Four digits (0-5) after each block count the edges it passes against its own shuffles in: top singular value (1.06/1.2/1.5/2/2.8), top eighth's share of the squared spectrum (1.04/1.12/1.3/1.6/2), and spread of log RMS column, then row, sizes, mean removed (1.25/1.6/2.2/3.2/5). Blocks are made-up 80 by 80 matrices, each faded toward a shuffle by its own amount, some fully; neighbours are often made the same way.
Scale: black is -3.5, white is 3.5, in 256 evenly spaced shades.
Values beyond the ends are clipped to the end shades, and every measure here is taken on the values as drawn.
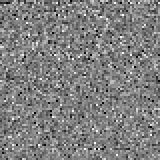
1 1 0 2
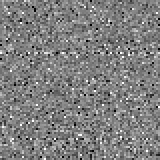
2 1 0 2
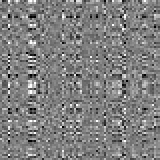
5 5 4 3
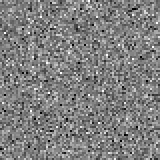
0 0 0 0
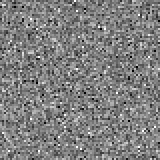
0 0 0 0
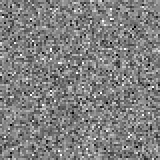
0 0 0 0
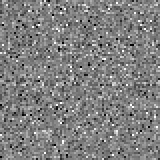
2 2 0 1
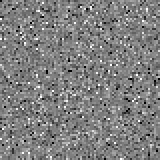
0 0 0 0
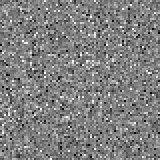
0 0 0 0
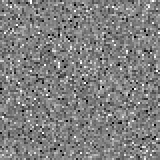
0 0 0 0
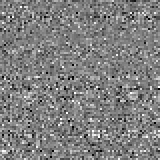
3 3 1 3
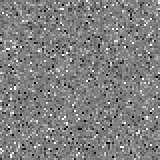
0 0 0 0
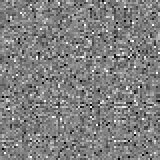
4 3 1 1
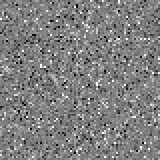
2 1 0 0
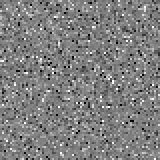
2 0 0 0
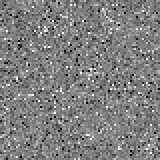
2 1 0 0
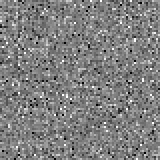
3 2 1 1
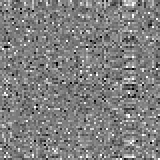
4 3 2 2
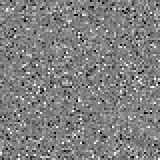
3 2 0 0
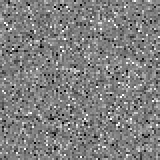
1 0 0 0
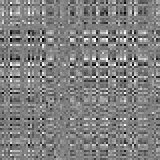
5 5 4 4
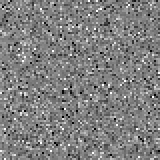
2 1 0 0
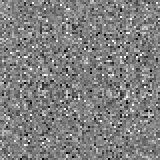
4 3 2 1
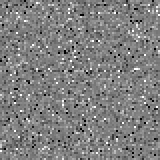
2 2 0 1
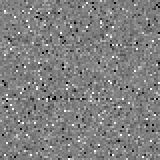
2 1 0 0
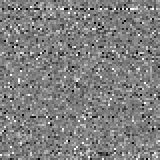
2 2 0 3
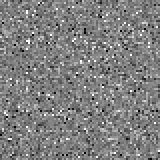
0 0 0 1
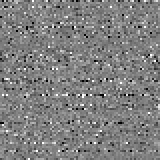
2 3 0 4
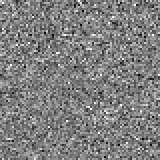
0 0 0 1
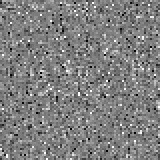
3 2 0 0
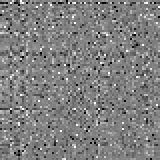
4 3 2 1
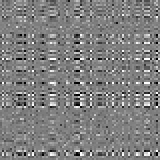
5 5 4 4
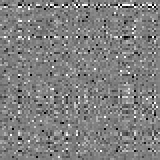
5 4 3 3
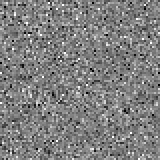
3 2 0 0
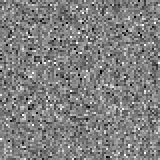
3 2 1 0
